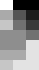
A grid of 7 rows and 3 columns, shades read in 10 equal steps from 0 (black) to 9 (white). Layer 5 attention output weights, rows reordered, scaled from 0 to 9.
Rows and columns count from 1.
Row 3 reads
7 4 2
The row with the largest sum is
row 7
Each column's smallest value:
5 0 0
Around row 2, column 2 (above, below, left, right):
0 4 6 1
